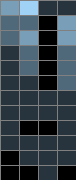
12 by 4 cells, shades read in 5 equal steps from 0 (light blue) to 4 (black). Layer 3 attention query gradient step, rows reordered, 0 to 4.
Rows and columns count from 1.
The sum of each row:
7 9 8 11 11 12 12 12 14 12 13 15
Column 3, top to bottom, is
3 4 4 4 4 4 3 3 4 3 3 3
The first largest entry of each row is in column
3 3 3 3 3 3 1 1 2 1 1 1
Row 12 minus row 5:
1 2 -1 2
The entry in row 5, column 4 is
2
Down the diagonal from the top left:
1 2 4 2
